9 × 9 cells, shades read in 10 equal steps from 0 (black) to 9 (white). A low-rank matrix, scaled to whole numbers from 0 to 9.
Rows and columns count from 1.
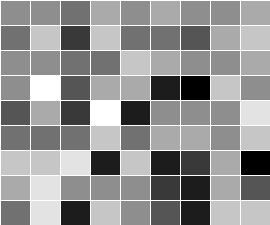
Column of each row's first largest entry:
4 2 5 2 4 4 3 2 2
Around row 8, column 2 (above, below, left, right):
7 8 6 5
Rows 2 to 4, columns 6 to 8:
4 3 6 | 6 5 5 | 1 0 7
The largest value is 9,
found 2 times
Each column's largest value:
7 9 8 9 7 6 6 7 8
